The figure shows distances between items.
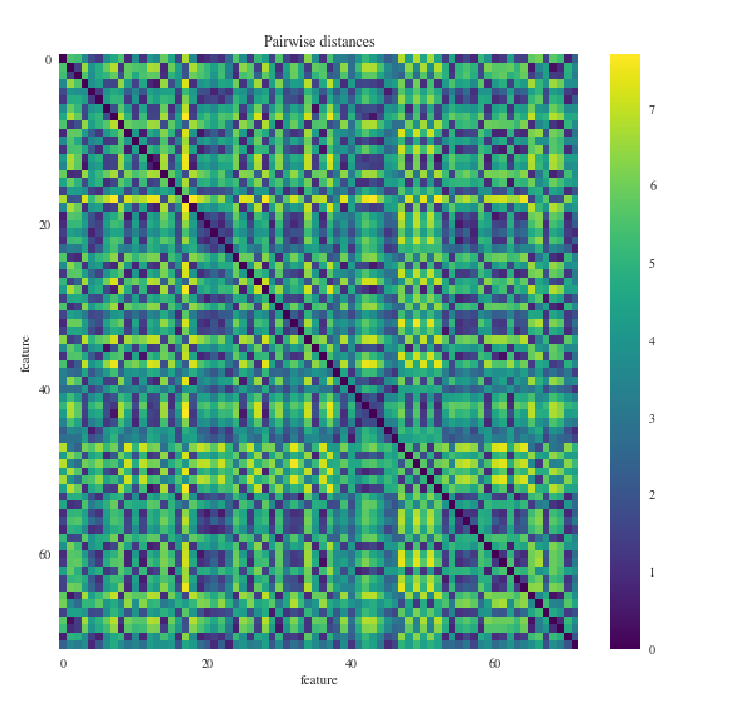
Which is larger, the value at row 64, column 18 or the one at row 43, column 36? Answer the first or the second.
the second
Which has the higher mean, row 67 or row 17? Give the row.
17
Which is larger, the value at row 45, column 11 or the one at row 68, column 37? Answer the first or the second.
the first
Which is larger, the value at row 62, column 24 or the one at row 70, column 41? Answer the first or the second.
the first
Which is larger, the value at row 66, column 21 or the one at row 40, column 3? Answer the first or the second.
the first
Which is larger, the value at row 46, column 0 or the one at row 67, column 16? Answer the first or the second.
the first
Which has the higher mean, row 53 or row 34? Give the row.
34
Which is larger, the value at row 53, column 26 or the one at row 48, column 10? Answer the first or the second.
the second
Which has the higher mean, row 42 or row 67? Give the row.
42
